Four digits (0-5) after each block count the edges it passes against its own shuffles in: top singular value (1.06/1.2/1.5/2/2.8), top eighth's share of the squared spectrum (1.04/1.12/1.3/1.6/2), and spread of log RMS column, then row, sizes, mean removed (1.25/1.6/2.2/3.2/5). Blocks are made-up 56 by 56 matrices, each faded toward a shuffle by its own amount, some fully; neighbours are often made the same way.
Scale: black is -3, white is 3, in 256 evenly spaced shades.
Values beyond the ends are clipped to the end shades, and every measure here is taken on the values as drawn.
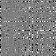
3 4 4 3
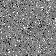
0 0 0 0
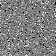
1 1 1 0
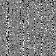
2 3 3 0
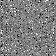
1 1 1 0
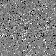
2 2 0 1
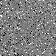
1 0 0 0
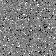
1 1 0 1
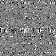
3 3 1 3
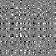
4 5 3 3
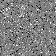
2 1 0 0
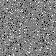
0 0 0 0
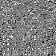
3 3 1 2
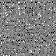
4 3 1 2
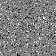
1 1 0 1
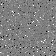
1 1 0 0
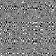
4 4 2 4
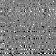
4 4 1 3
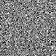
3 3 1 1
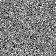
1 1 0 0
